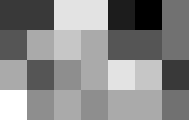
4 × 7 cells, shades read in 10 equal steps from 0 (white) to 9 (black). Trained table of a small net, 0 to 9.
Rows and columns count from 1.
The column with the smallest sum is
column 3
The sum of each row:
38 31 26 22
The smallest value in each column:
0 3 1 1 1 2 5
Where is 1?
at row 1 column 3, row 1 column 4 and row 3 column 5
